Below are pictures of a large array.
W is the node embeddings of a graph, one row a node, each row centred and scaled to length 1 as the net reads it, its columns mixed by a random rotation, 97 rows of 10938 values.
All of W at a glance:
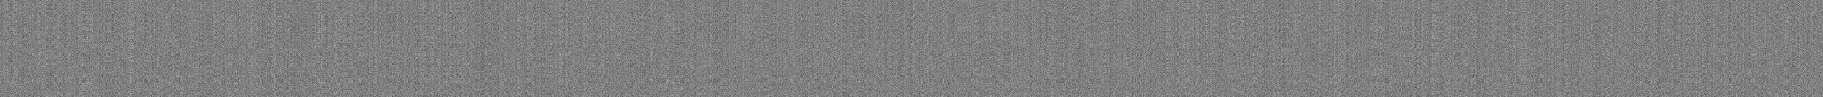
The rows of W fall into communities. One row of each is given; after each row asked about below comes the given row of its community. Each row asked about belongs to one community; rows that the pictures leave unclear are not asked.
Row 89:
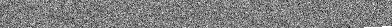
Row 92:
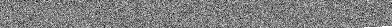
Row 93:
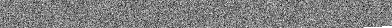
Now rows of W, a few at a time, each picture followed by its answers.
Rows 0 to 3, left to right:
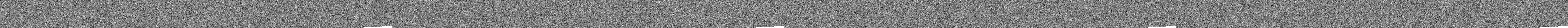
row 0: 92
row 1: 89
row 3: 93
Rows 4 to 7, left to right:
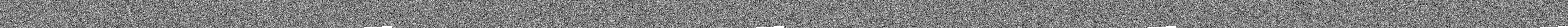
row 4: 93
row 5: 93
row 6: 93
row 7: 89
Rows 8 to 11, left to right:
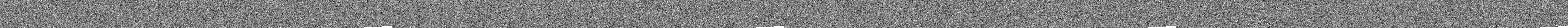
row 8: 93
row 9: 89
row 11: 92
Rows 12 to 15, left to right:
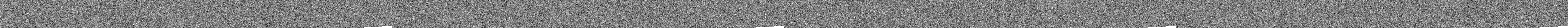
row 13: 92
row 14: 93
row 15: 93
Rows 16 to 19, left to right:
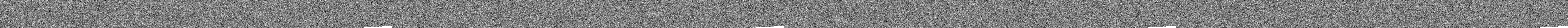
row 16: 89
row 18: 89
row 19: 92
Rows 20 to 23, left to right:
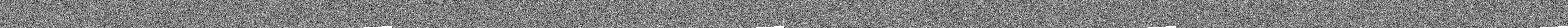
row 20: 93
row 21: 93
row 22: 93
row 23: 89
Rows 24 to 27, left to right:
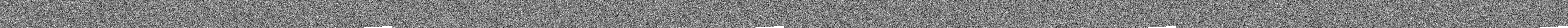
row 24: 89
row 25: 93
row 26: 92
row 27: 92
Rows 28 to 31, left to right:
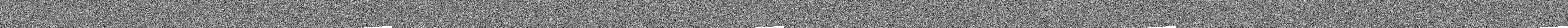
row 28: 92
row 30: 93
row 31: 89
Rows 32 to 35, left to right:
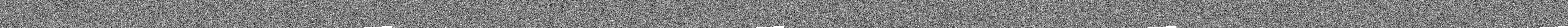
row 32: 93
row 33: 93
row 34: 93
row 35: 89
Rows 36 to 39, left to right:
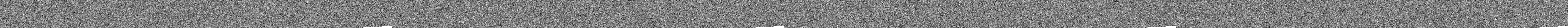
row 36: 93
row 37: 93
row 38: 93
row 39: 92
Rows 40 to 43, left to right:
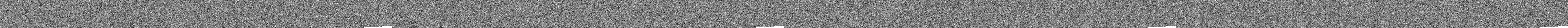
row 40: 89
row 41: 92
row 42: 93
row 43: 89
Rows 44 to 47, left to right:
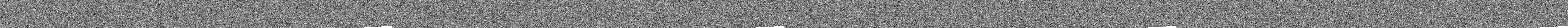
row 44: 89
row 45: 89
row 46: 89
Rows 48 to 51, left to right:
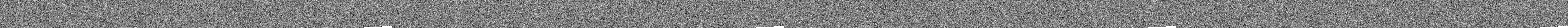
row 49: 89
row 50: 92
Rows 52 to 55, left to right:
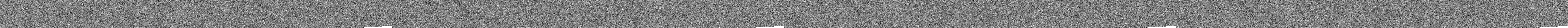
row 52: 89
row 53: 93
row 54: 93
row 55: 93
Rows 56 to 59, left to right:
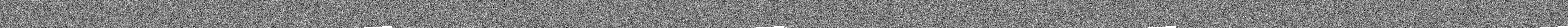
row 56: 89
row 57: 92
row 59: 93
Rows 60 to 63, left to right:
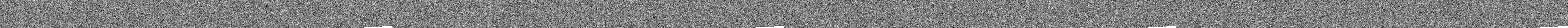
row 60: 89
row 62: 93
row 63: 92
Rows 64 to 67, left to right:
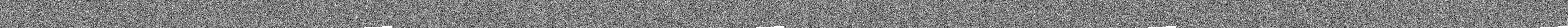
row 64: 92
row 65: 89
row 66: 89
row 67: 93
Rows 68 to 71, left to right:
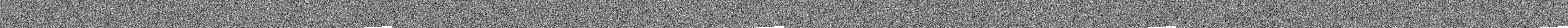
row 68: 93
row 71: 89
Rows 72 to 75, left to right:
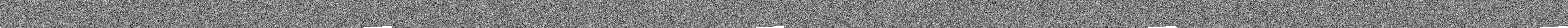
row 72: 89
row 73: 93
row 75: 89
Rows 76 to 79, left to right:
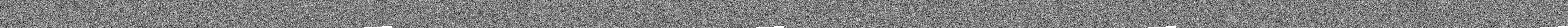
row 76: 92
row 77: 89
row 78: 93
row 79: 93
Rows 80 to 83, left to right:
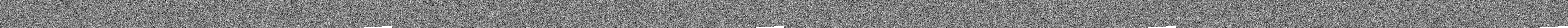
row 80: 93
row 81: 93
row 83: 92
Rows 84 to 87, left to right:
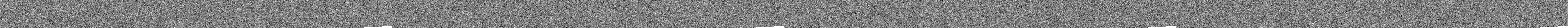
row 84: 89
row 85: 92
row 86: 89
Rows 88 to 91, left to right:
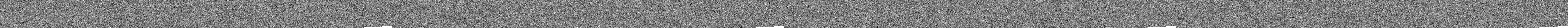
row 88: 92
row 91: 93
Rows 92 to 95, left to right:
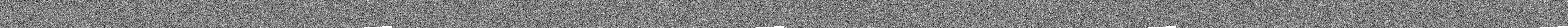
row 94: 93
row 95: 92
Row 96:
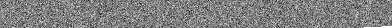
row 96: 92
